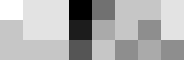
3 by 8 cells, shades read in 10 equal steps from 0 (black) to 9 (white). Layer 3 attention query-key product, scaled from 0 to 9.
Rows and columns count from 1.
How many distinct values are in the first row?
5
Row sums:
51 50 47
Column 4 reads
0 1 3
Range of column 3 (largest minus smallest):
1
